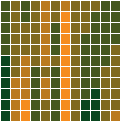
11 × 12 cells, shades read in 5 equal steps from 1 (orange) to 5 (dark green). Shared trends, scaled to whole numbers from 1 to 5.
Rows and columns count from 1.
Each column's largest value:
5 3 4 4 3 4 2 3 5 5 4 4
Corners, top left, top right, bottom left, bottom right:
4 4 5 2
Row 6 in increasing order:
1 2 2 3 3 3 3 3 4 4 4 5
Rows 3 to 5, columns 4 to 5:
3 2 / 3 2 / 3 2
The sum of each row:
38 38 38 39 38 37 39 37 38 39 38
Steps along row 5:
down same same down up down up up same same down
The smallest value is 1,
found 12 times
